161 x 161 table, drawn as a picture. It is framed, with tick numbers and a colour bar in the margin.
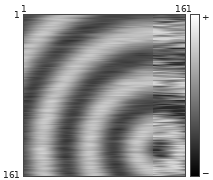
The ninth with the highest average is the bottom right. A vertical seam about 80% of the way across splits the table, and the left part is calmer. Concentric rings centre on the bottom right. The halves do not mirror each other. No overall slope runs across the table.
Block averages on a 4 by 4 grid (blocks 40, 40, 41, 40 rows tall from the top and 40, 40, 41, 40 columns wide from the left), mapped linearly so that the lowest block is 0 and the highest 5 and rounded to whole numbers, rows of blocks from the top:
4033
0212
3100
3315
